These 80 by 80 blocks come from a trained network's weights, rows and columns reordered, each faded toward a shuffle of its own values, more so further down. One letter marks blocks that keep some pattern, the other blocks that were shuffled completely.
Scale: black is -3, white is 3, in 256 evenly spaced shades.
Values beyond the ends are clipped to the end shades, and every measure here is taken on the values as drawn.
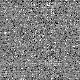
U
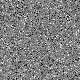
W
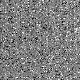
U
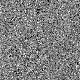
U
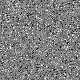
W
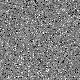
W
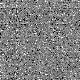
U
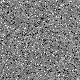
W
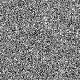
U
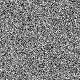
W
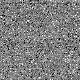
U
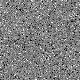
W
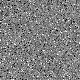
W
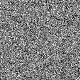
W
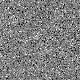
W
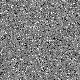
W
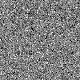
U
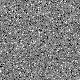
W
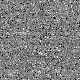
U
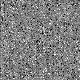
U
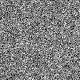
U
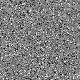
W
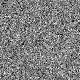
U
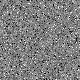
W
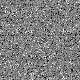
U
